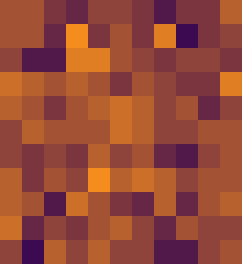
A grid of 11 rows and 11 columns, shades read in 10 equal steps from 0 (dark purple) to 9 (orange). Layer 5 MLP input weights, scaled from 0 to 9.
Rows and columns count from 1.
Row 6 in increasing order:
4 4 4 5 5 5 5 5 6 6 7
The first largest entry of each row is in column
11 4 4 11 6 6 5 5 4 1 3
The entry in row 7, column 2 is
3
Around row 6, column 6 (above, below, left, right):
7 4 5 6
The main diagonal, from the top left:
5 5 1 6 6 7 5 6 2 4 5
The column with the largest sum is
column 5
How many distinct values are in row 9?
6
